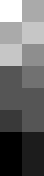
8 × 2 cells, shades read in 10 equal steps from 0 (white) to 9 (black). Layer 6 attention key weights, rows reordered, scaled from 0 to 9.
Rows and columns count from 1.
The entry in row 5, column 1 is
6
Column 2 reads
3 2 4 5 6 6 8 8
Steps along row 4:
down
